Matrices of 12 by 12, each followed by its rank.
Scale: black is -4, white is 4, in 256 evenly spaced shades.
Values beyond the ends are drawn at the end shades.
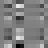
one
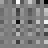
one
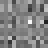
two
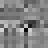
two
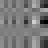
one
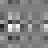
one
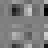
one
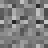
two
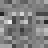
two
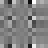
one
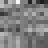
two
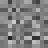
two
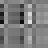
one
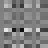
one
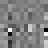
two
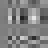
one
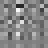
two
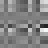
one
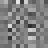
two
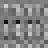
two
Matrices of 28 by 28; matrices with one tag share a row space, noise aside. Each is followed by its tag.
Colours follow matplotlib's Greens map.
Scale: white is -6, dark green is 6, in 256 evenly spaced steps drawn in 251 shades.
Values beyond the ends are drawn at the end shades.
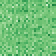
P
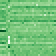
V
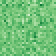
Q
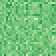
P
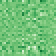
Q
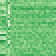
V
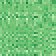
P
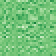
Q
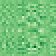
Q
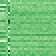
V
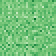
P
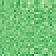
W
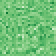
Q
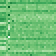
V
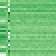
V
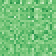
W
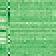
V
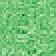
Q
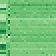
V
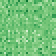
P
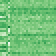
V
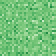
P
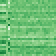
V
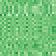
P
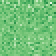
W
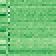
V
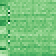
V
